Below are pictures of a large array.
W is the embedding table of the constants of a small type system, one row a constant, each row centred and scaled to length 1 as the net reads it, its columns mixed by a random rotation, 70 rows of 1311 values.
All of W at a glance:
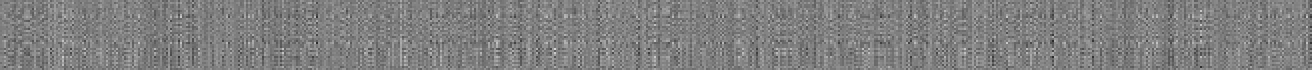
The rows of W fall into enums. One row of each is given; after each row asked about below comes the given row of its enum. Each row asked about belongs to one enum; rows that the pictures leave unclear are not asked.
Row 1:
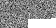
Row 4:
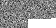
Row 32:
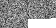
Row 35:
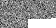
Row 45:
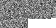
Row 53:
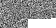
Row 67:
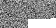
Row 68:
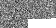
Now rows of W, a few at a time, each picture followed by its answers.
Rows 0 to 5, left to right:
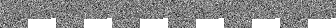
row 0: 53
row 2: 45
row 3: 67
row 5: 53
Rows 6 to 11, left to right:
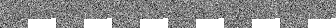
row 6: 53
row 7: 1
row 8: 35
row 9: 67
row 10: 68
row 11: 1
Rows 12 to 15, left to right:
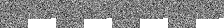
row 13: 67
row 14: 45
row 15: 1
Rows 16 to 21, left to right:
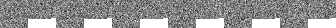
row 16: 45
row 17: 45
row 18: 4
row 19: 68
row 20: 53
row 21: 32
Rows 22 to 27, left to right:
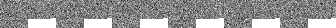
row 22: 67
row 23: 45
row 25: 68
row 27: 45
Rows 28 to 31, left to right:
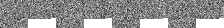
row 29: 32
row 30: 68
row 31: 45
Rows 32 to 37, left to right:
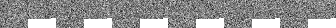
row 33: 68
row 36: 53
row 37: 67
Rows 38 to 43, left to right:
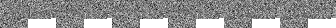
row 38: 53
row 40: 35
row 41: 1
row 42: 45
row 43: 45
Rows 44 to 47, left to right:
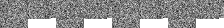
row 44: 32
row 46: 32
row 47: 45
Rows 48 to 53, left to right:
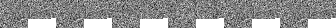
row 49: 53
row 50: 1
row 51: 32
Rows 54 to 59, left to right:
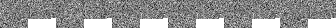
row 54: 53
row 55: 32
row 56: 1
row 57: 1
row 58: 1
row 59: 53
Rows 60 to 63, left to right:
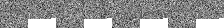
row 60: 1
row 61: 32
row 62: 53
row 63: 4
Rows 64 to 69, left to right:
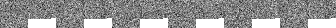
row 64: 1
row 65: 32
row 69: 32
